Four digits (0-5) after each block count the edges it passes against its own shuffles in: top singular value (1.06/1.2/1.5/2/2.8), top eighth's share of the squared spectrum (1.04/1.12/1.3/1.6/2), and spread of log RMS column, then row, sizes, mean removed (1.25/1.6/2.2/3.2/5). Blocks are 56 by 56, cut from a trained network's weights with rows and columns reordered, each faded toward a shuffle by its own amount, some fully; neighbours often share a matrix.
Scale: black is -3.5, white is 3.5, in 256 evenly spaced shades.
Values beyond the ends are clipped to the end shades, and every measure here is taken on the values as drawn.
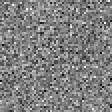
2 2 0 0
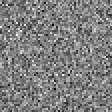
2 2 0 0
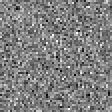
1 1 0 0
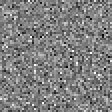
0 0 0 0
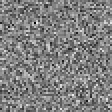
2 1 0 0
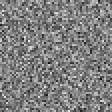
2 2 0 0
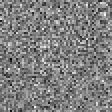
3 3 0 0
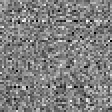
4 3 0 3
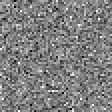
1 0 0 0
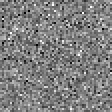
1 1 0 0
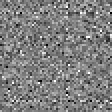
3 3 1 2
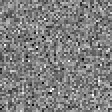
1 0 0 0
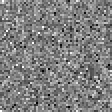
0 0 0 0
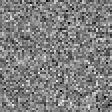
3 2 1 0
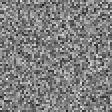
1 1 0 0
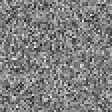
1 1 0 0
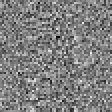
3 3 1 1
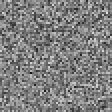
0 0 0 0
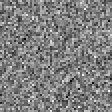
1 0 0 0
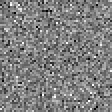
0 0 0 0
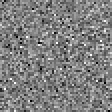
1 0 0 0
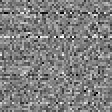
4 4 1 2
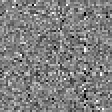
3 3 1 0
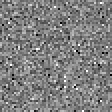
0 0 0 0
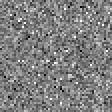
0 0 0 0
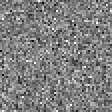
0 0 0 0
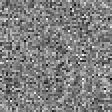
3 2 1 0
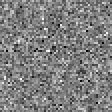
2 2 0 1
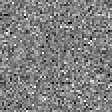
2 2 0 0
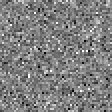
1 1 0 0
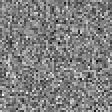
3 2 0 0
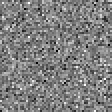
1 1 0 0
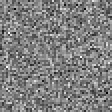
1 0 0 0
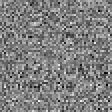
4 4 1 2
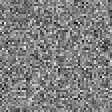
3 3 1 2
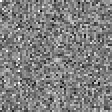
2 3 0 0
